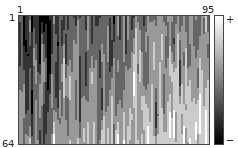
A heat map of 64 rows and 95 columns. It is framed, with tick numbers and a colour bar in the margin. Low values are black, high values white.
Mirror symmetry: none. Ninth with the lowest average: top left. Ninth with the highest average: bottom right. Slope: up to the bottom right. Grain: streaks running down.
